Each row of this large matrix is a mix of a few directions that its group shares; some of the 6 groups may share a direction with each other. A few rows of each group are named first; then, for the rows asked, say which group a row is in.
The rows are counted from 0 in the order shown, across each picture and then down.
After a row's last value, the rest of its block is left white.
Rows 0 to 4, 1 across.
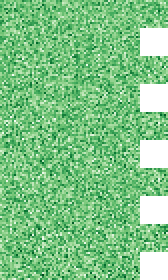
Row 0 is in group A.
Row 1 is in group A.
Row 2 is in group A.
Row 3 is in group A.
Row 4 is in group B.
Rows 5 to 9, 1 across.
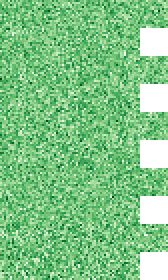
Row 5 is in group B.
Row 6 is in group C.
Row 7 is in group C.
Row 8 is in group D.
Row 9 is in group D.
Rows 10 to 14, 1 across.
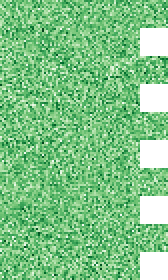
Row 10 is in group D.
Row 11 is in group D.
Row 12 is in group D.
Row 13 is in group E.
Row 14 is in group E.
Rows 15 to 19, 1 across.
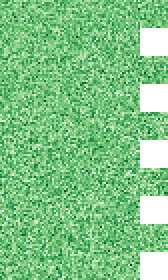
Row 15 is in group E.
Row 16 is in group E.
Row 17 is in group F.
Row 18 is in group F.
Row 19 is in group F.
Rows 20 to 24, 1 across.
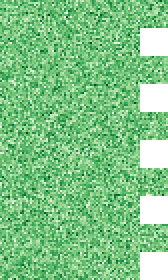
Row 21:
F
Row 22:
C
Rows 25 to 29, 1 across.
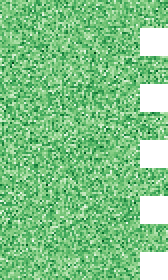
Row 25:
B
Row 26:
F
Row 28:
F
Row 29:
C
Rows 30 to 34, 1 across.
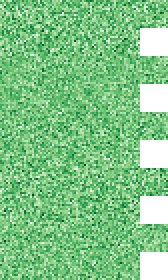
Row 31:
B
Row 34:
E
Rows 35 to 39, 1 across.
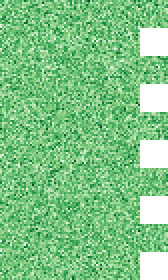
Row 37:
F
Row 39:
E
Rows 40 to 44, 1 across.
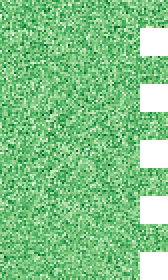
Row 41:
D
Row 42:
C
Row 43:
C
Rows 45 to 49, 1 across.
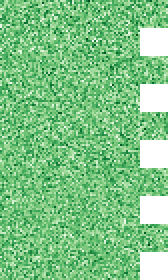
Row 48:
B
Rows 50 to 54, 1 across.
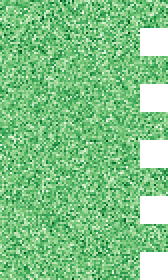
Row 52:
F
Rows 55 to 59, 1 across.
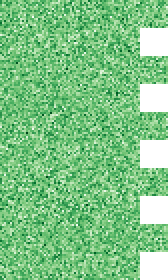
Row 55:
C
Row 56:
E
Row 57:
C
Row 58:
C
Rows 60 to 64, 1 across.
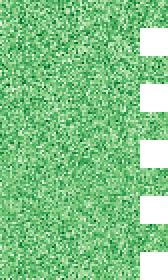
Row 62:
C
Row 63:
B
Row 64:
C
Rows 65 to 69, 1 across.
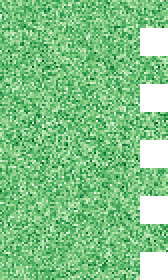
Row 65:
B
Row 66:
B
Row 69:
A
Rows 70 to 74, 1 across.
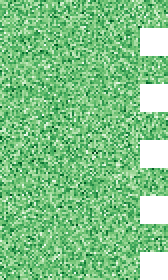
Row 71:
B
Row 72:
E
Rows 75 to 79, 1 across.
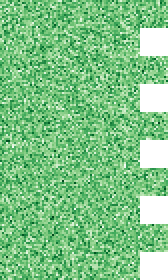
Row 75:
A
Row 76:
A
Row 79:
F
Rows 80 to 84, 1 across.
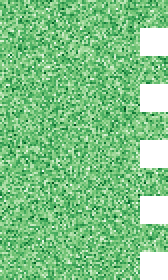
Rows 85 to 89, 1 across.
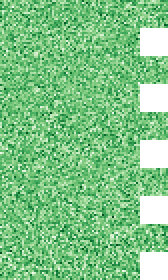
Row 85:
F
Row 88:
A
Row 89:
D
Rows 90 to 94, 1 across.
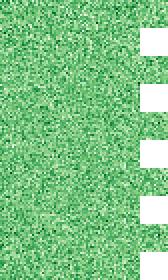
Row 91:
E
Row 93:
A
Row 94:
A
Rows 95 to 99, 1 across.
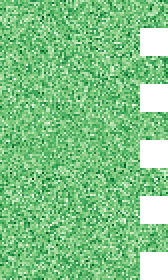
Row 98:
B
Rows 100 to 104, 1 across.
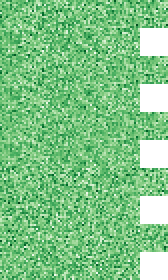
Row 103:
D
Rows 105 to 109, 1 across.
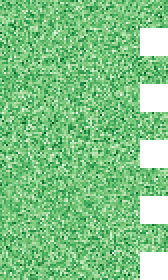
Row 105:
F
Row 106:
E
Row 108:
B
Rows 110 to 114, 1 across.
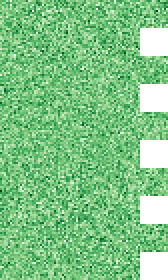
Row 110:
B
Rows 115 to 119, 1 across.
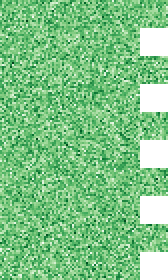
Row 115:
C
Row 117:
A
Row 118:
B
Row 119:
E
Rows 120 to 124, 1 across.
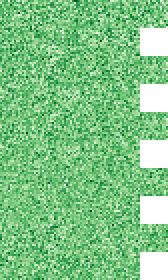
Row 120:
A
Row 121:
C
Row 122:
C
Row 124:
C
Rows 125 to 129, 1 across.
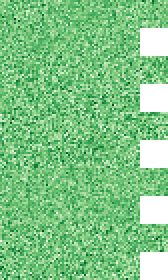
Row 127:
F
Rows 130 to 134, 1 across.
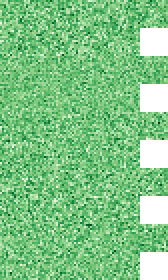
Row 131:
E
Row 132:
B
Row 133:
F
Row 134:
D
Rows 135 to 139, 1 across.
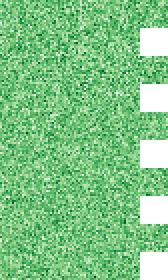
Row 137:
C
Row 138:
B
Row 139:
B
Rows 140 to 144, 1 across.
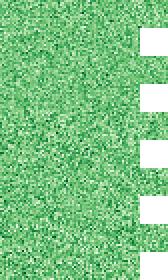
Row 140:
E
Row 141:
A
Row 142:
C
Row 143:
E
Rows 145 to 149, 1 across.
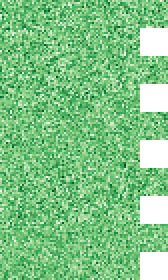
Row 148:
C
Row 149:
E
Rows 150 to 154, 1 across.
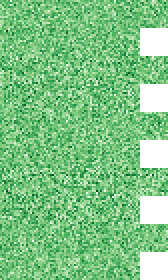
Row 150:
D
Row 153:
D
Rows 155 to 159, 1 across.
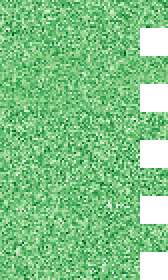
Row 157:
D
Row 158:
E
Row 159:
A
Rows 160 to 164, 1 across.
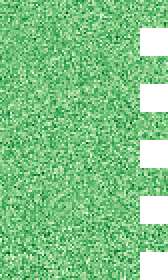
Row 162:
D
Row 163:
D
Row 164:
B
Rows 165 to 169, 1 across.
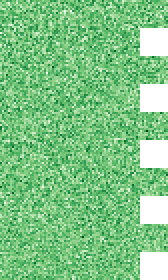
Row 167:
B
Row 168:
E
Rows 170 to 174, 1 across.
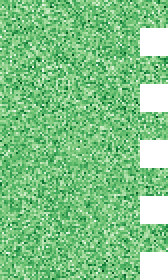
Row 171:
B
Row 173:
B
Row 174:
A
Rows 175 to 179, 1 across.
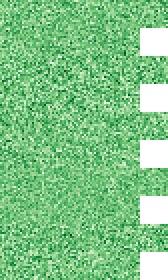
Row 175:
A
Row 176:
A
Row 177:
D
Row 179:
F
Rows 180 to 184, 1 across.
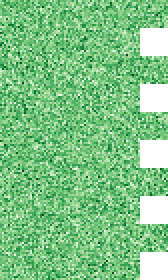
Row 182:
E
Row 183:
A
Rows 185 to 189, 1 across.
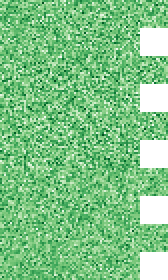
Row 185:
E
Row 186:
A
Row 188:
C
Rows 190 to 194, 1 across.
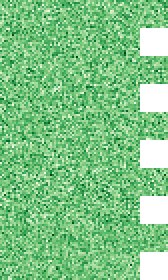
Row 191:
F
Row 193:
A
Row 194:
F
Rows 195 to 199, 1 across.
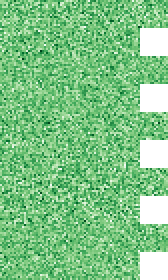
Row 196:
A
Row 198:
A
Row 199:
E
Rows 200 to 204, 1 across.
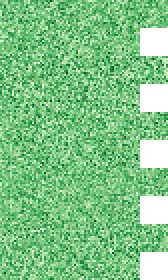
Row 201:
D
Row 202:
B
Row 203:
B
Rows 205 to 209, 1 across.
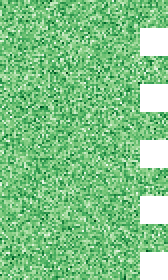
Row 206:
E
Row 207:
A
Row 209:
B
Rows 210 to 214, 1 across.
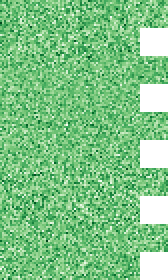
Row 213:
D
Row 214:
F
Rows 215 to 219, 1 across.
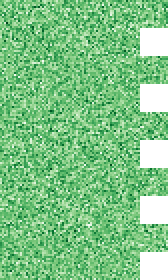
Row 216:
D
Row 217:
A
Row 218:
C
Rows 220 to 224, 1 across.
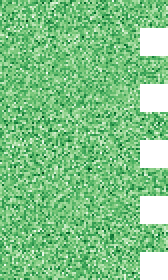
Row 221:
F
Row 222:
A
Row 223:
D
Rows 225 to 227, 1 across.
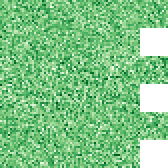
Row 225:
A
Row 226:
D
